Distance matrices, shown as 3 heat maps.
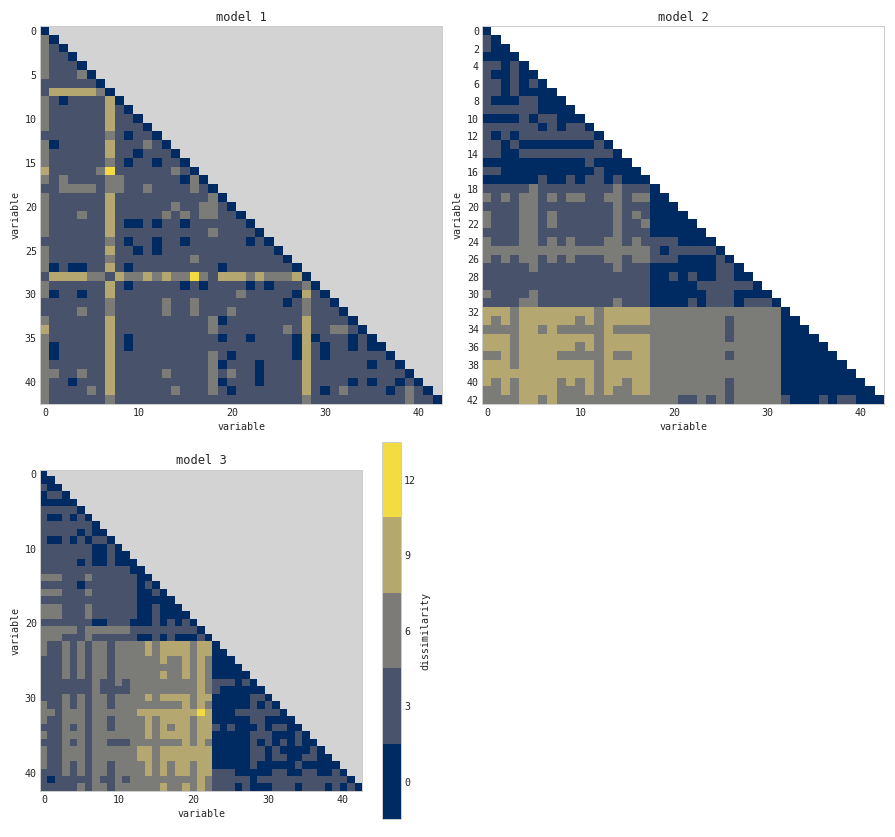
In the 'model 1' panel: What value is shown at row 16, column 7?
12
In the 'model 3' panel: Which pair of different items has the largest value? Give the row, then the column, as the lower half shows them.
32, 21
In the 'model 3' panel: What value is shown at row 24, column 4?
3
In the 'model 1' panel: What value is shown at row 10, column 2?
3
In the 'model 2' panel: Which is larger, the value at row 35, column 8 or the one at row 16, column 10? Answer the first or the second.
the first
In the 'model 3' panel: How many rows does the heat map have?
43
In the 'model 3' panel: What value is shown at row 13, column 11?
3
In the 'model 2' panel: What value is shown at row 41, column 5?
9
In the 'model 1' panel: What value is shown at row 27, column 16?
3
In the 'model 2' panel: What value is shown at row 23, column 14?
6
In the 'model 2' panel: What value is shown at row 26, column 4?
6
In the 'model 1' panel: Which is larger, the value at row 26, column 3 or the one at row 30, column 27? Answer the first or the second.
the first
